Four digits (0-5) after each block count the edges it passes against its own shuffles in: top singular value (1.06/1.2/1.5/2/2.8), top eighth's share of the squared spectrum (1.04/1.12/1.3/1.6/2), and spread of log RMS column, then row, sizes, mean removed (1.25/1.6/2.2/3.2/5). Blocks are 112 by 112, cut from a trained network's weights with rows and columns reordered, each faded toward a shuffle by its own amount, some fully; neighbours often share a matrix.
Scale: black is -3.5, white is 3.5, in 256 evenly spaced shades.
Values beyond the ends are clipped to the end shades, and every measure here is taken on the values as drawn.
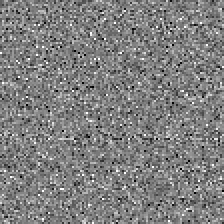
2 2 0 2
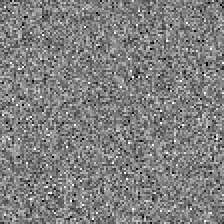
0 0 0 0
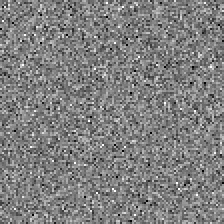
0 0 0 0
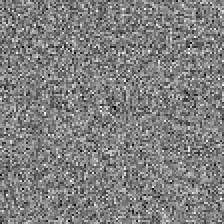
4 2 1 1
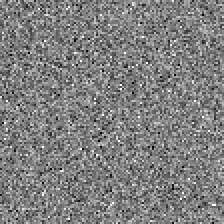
1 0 0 0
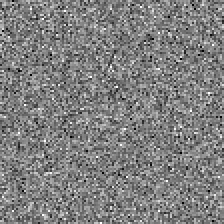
0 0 0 0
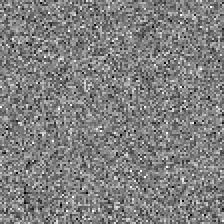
2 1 0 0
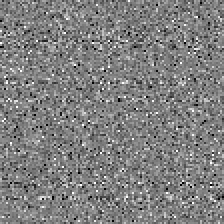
3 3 1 2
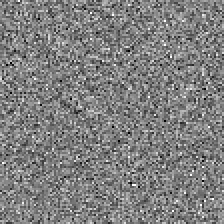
3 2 0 1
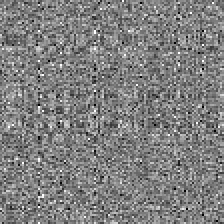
4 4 2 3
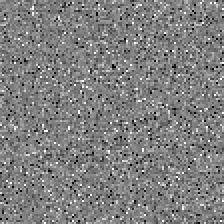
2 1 0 0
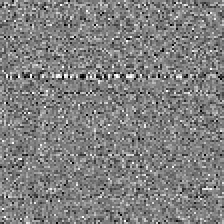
4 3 0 3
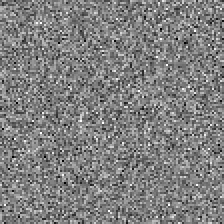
2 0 0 0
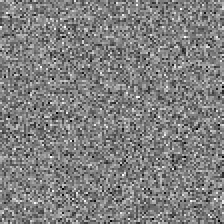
2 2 1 1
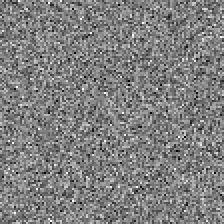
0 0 0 0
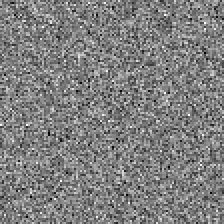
0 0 0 0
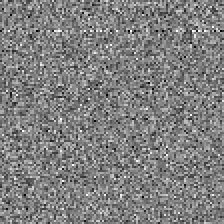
3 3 1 2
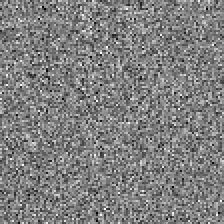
2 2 1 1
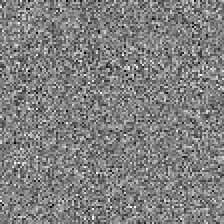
3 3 2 2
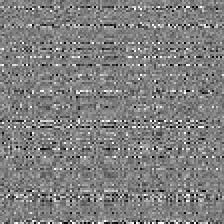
5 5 2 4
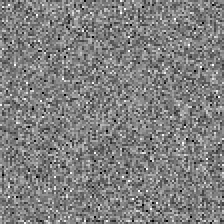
1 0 0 0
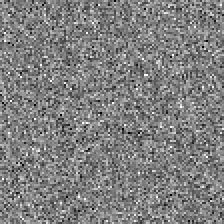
1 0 0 0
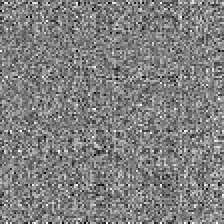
4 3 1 3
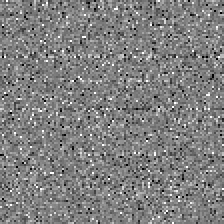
3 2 0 1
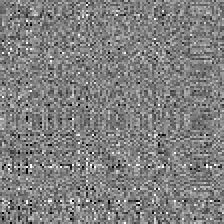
4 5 3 3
